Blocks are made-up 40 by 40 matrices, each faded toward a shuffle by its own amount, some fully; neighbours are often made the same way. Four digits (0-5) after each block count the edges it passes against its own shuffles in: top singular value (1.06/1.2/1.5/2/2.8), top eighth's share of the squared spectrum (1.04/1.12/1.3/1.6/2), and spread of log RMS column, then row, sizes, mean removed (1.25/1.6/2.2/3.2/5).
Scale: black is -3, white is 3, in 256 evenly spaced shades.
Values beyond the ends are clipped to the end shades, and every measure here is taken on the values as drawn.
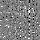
2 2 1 0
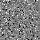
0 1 1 0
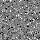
1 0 0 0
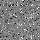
2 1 0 1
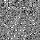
3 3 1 1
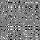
4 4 2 3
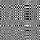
5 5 4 4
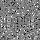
2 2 0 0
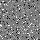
0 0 0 0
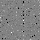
3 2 0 0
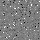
0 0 0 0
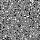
0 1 1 0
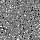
0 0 0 0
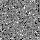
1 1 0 0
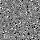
0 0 0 0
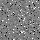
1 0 0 0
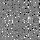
3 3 2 0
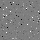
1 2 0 0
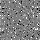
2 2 1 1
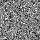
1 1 0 0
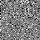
3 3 1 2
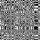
4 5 3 3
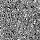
2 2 1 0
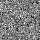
2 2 0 0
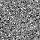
2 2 0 0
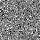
1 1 0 0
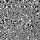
3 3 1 1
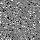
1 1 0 0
